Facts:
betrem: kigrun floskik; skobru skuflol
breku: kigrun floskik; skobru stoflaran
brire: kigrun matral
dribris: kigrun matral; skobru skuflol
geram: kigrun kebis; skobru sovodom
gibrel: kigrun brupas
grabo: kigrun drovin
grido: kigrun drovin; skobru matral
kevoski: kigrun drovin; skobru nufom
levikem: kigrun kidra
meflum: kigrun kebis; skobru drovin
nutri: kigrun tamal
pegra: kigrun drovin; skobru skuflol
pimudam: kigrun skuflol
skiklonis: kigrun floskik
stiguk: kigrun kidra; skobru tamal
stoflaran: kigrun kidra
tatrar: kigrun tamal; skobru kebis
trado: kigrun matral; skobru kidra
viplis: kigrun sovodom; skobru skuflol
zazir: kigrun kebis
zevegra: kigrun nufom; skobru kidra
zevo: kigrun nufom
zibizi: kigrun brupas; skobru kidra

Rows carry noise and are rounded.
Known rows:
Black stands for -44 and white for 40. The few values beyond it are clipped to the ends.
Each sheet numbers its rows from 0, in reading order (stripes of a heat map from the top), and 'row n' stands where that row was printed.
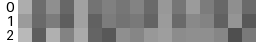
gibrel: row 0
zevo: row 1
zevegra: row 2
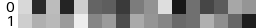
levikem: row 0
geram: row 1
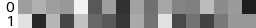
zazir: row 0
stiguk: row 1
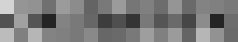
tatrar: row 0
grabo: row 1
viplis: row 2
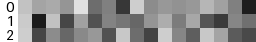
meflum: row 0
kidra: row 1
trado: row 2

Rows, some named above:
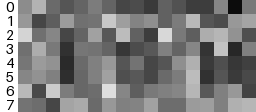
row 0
grido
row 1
floskik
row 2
dribris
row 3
pegra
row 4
drovin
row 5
drovin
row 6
skuflol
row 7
skiklonis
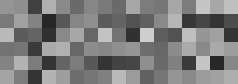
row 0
betrem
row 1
drovin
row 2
brire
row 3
skiklonis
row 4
pegra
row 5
breku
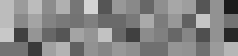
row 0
kebis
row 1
viplis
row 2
matral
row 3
skiklonis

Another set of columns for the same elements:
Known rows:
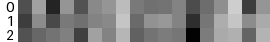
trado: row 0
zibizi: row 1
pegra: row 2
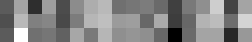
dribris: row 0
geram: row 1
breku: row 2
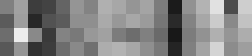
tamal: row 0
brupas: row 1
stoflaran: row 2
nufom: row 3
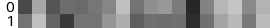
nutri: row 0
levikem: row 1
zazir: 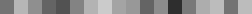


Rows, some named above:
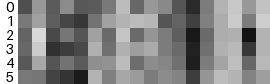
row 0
tatrar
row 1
kebis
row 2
betrem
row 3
floskik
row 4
viplis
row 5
drovin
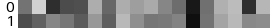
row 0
floskik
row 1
kevoski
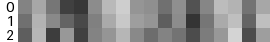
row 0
meflum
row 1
zazir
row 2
brire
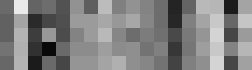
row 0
skiklonis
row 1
skuflol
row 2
brire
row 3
kidra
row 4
matral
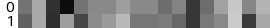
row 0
kidra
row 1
dribris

